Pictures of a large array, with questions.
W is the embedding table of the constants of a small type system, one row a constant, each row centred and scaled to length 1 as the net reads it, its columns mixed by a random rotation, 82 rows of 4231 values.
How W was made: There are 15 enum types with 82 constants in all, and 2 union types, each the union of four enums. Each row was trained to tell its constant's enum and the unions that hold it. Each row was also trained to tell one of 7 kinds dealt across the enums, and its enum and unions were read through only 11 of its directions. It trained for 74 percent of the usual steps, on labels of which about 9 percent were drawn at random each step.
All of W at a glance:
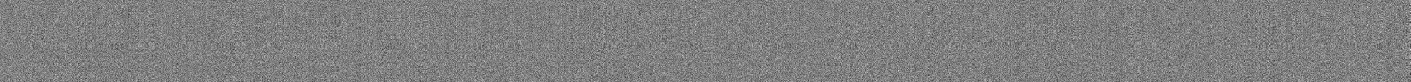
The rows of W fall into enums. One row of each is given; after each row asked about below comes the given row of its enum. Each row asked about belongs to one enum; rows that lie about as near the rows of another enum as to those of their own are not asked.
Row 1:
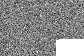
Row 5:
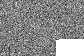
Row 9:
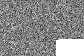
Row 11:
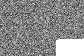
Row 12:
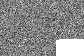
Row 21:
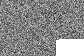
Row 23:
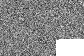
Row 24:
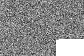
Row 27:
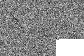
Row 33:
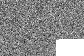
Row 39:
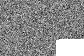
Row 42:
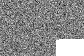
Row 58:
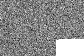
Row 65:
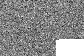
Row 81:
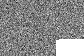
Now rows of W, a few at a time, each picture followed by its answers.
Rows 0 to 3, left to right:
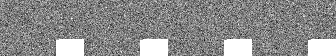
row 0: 11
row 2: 58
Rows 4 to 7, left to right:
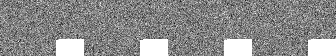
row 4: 12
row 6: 11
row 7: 24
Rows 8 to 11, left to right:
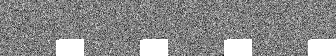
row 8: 42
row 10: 81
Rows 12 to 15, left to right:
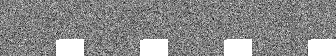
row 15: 81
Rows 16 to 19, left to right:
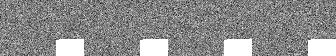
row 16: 9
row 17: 81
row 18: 42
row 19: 65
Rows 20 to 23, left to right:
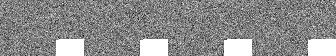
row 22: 65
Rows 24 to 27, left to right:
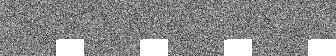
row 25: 12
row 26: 23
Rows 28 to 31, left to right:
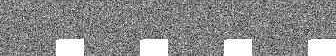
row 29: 21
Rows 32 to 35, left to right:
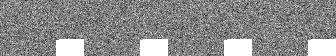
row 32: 9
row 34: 1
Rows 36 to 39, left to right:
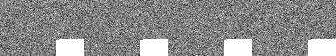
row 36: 11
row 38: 11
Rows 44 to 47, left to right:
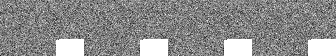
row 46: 1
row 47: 1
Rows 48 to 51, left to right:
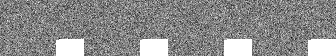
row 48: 39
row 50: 11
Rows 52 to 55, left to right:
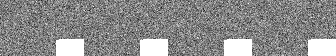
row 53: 1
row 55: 12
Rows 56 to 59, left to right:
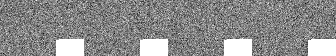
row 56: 23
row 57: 58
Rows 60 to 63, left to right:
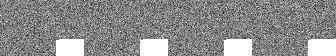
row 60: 81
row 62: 21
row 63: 42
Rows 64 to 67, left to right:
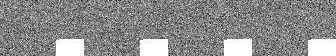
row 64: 42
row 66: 23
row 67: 23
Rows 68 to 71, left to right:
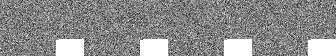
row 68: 42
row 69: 39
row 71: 23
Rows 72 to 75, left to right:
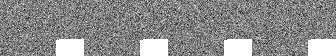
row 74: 39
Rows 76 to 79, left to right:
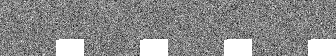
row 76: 65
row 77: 65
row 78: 39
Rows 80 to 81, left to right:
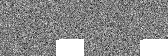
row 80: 24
